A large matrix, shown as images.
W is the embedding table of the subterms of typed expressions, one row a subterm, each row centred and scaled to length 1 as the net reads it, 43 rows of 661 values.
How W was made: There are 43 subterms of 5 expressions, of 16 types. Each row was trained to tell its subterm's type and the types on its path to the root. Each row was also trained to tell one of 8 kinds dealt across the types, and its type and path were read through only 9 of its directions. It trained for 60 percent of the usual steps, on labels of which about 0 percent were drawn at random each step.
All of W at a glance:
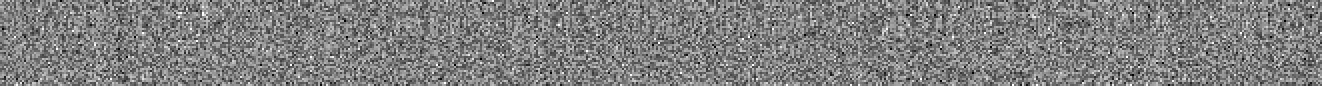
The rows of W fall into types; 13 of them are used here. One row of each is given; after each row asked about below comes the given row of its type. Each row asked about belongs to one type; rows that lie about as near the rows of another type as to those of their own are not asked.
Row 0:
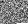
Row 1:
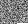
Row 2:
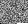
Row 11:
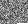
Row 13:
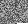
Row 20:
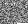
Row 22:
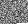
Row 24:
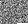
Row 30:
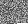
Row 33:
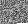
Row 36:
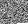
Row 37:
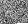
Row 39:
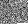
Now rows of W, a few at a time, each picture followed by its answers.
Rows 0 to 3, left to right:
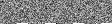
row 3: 0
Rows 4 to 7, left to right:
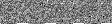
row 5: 36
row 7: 30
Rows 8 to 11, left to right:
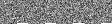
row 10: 2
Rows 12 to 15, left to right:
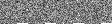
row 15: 11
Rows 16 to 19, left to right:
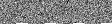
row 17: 22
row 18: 30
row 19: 33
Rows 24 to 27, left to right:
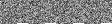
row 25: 0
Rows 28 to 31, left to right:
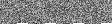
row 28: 33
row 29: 37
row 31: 11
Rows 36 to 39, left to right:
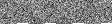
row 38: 0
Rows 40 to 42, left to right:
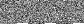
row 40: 36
